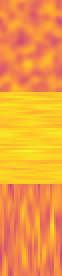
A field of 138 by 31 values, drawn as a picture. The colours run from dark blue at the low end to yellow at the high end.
It is made of 3 by 1 panels. Panel 1,1: high, blotchy. Panel 2,1: very high, streaked across, faint in contrast. Panel 3,1: high, streaked downward.
